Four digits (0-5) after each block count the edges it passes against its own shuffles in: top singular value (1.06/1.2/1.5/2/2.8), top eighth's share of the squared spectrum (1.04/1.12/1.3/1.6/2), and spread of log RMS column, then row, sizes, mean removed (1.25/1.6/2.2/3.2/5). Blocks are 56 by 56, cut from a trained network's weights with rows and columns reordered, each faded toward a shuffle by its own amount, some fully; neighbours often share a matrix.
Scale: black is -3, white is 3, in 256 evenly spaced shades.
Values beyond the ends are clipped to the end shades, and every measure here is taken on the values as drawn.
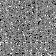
2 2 0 1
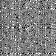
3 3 0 2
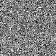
1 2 0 1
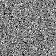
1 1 0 0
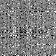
3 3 0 3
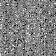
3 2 0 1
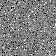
0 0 0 0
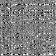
3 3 0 3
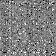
2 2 0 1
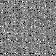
2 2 0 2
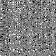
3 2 0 2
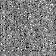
2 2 0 1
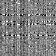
4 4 1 3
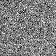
0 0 0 0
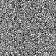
3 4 1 1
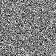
0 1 0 0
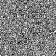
2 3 0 1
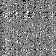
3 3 0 2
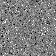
0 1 0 0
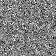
0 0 0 0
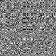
4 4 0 3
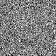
2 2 0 0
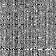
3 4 1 3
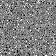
0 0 0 0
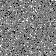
0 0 0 0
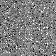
1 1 0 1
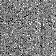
1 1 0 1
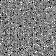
1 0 0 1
